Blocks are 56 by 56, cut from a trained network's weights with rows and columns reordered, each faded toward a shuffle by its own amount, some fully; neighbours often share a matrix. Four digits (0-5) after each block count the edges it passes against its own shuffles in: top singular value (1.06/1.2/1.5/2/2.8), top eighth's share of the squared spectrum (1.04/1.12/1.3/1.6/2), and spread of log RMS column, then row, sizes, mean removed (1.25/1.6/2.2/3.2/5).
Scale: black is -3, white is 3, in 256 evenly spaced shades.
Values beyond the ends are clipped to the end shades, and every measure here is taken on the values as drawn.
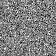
0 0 0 0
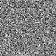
2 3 0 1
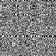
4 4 1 3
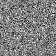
1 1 0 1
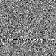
3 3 0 2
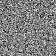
0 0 0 0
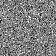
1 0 0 0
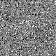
2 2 0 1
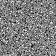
0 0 0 0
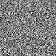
3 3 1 2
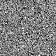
1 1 0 0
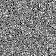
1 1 0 0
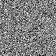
2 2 0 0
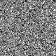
2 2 1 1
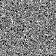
2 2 1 0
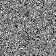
1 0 0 0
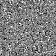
1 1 0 0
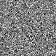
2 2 0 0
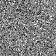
1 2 0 0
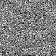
2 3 1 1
